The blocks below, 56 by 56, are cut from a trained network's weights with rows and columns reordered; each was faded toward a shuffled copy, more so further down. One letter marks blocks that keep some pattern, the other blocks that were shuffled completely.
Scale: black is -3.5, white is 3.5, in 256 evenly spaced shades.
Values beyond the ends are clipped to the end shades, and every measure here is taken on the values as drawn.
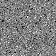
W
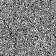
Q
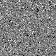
W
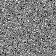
W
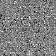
Q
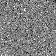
W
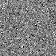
W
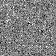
W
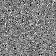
W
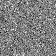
W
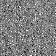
Q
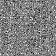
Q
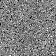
W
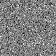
W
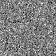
W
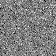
W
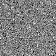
W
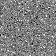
W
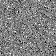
W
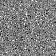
Q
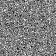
W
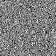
Q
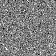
W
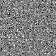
Q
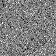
W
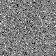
W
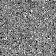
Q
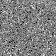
W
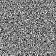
Q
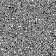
W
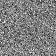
W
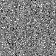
Q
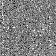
Q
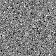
W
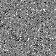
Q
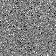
W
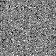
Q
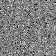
W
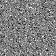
W
